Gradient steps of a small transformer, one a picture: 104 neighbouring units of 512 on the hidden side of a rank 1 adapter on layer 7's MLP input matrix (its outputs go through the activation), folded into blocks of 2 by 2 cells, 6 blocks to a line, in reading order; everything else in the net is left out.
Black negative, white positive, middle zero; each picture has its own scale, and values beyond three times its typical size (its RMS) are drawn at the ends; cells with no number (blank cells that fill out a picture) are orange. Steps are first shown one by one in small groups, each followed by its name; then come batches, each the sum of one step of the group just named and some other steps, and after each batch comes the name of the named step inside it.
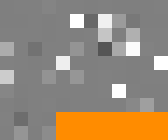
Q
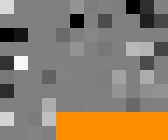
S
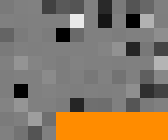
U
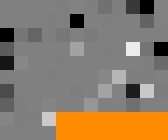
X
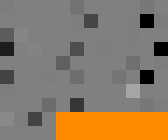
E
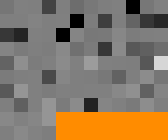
S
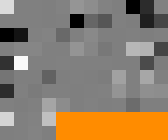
S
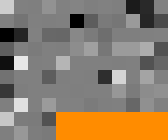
S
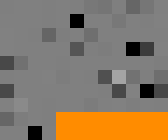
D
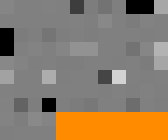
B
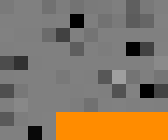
D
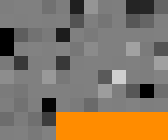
B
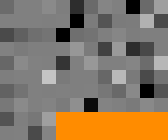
D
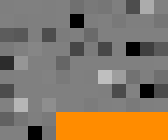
D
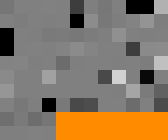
B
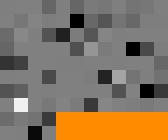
D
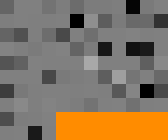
D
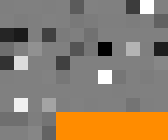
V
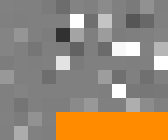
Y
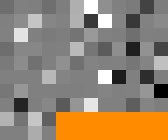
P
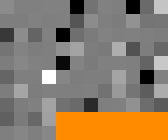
Y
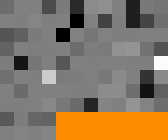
Y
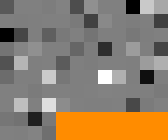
V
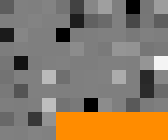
P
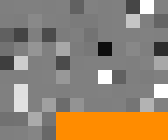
V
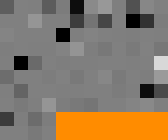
P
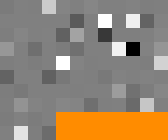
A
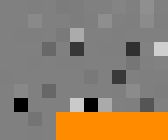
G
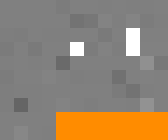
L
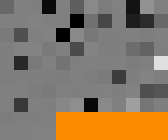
G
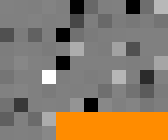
G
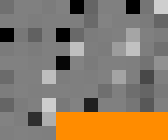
L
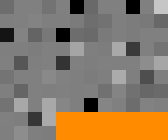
A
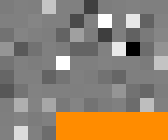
A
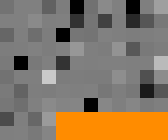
G
